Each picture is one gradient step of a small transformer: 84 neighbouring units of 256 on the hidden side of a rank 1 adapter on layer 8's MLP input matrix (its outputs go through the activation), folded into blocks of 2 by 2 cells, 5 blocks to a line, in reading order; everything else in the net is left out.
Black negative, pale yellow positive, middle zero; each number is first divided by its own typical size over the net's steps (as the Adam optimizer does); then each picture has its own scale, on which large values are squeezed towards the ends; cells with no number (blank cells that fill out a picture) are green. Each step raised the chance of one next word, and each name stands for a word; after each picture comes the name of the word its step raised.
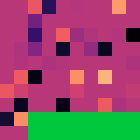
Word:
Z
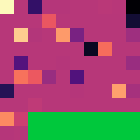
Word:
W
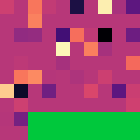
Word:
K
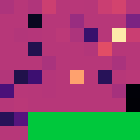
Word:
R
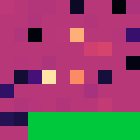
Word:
R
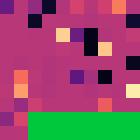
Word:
W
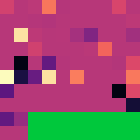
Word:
R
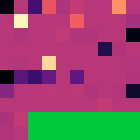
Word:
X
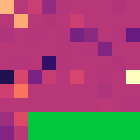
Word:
Z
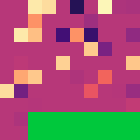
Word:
K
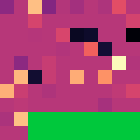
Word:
Z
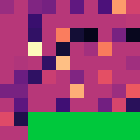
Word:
R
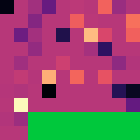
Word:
W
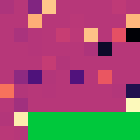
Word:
X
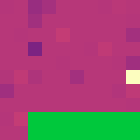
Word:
W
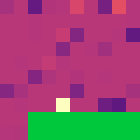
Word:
W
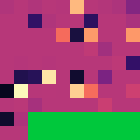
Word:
K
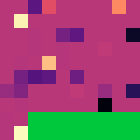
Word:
X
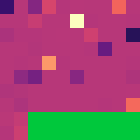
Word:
X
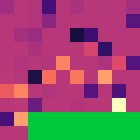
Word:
Z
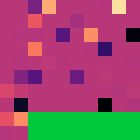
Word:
X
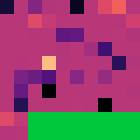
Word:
X
